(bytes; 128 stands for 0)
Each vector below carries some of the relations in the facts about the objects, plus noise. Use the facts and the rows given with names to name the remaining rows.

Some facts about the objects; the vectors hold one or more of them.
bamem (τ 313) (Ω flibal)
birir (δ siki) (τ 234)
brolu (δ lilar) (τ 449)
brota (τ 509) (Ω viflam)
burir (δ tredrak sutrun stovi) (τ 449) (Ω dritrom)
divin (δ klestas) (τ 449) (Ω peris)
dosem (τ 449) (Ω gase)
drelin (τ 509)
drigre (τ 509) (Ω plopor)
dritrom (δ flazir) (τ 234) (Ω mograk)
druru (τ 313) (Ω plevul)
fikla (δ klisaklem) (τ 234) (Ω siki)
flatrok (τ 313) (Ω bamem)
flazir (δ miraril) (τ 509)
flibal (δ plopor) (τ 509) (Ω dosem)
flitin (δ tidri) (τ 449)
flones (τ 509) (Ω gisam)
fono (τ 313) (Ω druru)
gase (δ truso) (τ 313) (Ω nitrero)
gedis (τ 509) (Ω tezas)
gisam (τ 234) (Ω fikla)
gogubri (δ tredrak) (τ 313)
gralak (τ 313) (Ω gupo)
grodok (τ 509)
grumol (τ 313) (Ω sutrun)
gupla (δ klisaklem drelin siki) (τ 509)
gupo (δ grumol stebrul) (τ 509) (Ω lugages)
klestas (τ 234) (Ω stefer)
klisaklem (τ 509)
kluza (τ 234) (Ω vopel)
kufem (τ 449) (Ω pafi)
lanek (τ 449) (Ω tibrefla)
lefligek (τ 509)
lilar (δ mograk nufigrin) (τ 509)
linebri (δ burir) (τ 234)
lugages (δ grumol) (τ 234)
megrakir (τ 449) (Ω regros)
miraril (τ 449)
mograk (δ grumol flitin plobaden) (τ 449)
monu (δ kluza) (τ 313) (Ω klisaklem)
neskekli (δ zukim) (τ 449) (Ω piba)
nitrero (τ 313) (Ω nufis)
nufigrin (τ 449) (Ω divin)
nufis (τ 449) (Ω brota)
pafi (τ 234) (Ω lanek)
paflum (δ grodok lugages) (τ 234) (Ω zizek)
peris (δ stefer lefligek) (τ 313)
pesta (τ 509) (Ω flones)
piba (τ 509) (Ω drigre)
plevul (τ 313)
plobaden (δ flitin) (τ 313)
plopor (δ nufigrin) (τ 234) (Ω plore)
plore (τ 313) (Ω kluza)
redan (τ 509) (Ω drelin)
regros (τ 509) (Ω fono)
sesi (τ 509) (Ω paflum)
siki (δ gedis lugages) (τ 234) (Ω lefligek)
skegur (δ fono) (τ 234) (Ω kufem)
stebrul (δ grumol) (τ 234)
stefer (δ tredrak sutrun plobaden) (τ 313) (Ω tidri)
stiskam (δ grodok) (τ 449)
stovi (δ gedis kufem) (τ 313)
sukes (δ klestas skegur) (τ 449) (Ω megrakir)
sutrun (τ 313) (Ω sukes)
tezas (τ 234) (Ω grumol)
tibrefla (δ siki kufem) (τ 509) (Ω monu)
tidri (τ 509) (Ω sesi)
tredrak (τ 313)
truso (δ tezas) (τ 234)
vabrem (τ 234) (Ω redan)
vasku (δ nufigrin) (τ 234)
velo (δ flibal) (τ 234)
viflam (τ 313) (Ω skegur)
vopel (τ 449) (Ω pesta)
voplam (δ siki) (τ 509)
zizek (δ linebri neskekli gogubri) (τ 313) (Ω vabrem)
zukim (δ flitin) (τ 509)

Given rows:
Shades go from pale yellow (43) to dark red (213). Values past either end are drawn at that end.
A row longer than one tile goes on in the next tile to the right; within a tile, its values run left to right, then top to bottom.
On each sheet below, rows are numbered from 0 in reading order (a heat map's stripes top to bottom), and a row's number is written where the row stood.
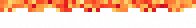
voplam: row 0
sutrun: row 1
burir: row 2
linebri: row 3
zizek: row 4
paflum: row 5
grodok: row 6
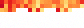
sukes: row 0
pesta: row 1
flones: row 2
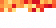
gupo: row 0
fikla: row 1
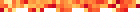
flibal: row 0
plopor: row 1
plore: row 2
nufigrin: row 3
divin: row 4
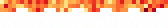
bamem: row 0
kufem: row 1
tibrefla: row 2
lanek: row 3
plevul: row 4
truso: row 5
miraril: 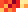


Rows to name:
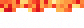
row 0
neskekli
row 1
vopel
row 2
gralak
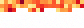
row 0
gase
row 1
lugages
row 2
peris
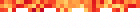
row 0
skegur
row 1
tezas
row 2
brota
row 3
dosem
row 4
siki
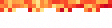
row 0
drelin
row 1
lilar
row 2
vabrem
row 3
birir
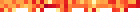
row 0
gedis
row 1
dritrom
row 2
stiskam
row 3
piba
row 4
klestas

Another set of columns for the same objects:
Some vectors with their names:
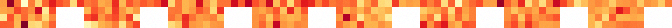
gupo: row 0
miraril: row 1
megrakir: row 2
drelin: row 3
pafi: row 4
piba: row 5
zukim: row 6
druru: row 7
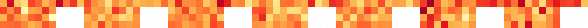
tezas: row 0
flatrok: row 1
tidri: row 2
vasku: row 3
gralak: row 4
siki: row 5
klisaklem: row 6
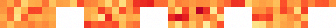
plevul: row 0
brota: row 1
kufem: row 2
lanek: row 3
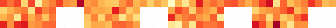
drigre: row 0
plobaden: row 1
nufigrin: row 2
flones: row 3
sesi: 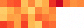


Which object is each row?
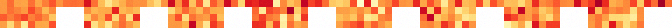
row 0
neskekli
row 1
zizek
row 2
flazir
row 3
tibrefla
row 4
flibal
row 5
skegur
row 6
divin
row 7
fikla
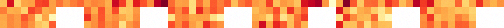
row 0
grumol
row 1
sukes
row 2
gase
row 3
lefligek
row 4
paflum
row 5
linebri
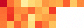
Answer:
monu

